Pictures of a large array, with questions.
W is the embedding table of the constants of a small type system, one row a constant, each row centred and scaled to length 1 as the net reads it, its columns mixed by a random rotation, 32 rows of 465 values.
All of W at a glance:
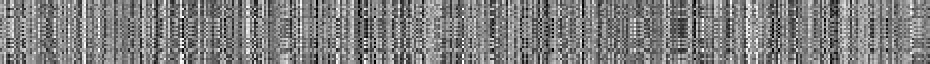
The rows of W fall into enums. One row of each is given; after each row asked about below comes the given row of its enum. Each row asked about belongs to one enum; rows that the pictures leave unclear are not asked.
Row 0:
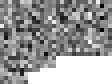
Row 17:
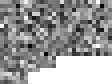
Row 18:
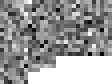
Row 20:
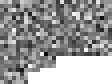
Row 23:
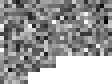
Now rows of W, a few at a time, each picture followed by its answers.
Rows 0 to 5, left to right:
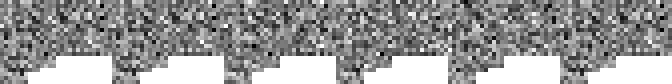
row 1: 0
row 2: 17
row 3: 20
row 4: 23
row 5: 0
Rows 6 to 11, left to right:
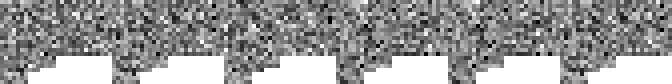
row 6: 20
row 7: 0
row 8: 23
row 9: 18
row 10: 18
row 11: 0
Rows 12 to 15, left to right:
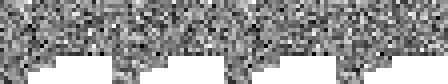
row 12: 18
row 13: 17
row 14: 18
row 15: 20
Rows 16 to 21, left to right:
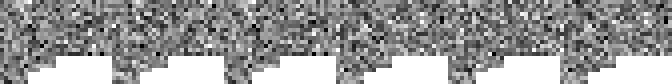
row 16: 18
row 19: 23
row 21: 23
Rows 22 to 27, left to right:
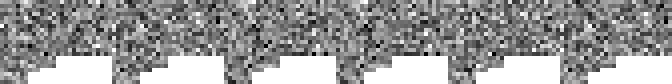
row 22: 17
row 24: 18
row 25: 18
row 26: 20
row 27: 23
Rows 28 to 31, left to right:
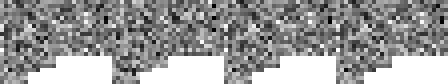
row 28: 23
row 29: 0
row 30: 23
